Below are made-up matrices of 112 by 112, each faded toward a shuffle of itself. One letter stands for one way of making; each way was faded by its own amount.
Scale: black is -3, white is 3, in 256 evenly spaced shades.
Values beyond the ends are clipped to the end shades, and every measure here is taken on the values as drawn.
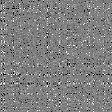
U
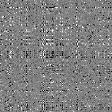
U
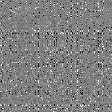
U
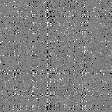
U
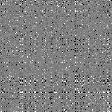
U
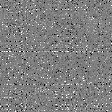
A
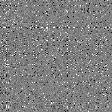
A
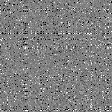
A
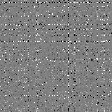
U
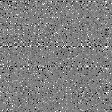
A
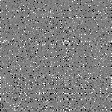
A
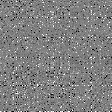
A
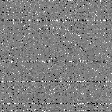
A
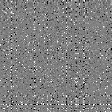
U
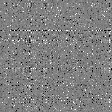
A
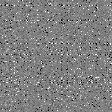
A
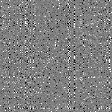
U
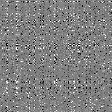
U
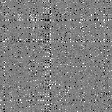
U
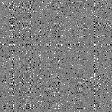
U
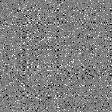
A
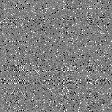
A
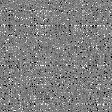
A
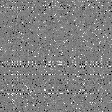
A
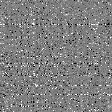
A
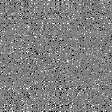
A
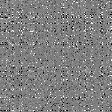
U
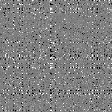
U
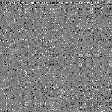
A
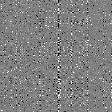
U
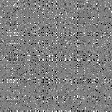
U
